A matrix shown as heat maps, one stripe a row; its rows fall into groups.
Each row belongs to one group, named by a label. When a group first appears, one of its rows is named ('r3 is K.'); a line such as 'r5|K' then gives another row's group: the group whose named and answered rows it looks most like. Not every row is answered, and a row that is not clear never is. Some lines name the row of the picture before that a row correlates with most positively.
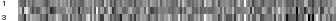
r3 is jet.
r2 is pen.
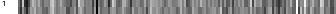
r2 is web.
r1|web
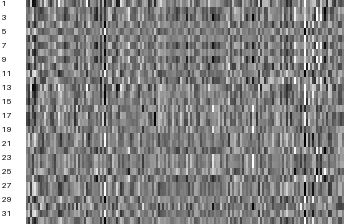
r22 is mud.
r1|web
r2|mud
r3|mud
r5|pen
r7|mud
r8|web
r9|mud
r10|web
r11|pen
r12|mud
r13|web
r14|web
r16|jet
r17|web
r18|web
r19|jet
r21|pen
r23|jet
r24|jet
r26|mud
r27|pen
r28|pen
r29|web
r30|mud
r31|pen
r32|web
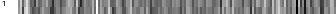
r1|pen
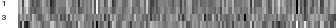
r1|pen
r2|pen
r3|mud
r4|web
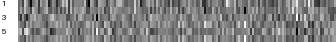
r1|mud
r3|web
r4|jet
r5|pen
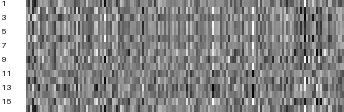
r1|web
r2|jet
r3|pen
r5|jet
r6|pen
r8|jet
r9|web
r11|mud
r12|web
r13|mud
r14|mud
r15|jet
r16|web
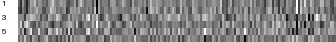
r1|web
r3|jet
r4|pen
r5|jet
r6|mud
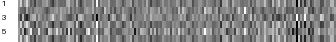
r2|jet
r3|web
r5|jet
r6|pen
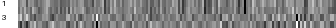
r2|mud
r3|pen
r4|web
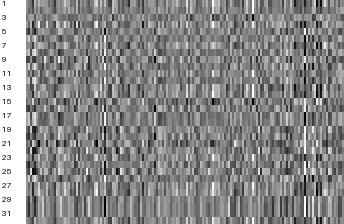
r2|jet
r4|jet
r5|web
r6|pen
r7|jet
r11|jet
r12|pen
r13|jet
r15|mud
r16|web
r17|pen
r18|pen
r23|jet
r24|web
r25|web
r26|pen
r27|jet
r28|jet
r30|web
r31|web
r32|jet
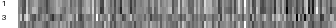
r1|jet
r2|jet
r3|pen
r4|jet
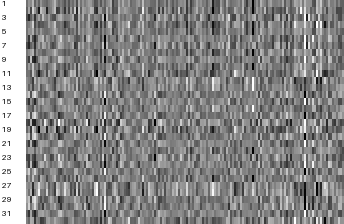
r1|mud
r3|web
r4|mud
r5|mud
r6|web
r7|web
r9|web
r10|mud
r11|mud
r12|jet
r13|jet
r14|pen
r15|web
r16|jet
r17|pen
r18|web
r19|mud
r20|pen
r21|web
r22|mud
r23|web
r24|web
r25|pen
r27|jet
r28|jet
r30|pen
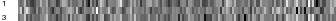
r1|mud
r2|pen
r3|mud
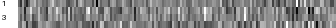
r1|web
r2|jet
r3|jet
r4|mud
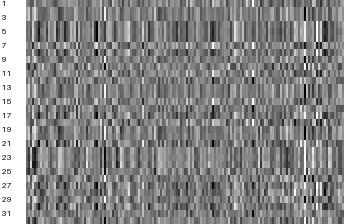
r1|jet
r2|pen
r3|pen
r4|mud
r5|mud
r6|mud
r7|jet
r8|mud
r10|web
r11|jet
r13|pen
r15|jet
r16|mud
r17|mud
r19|pen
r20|pen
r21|mud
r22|web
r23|web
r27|mud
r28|mud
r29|pen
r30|mud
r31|mud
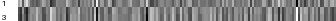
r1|pen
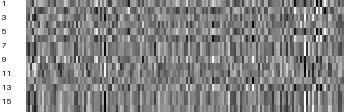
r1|jet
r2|mud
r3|web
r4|mud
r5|jet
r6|mud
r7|web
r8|web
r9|jet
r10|pen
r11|pen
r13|jet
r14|web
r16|web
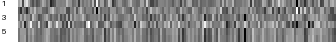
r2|web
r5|mud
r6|mud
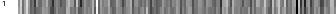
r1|pen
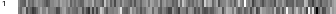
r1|jet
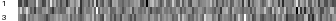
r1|web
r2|pen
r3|jet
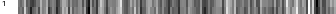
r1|mud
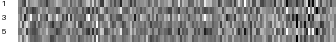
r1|jet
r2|mud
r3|jet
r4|pen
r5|mud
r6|pen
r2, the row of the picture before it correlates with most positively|1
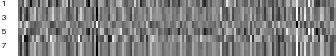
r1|mud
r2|web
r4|pen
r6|web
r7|web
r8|web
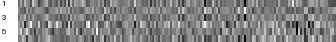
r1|mud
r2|jet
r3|mud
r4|jet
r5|pen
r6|mud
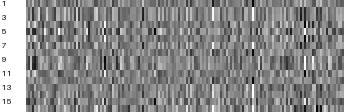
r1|mud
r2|jet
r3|jet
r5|web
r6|pen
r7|jet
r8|mud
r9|web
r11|pen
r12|mud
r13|jet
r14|jet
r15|web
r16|jet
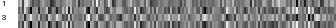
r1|pen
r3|jet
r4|mud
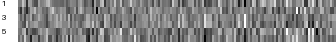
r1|mud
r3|jet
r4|jet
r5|mud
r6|mud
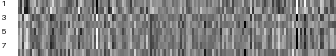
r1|web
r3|pen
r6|pen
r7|pen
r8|mud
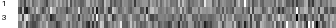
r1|jet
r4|mud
